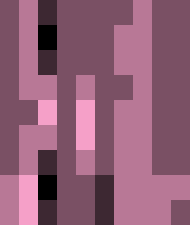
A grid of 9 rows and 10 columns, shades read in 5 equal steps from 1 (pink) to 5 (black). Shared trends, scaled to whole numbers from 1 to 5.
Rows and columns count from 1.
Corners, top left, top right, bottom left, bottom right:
3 3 2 3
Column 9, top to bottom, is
3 3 3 3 3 3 3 2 2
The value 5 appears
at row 2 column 3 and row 8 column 3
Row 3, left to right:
3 2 4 3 3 3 2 2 3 3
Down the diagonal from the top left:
3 2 4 3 1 3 2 2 2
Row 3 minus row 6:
0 0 2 0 2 0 0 0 0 0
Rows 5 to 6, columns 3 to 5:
1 3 1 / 2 3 1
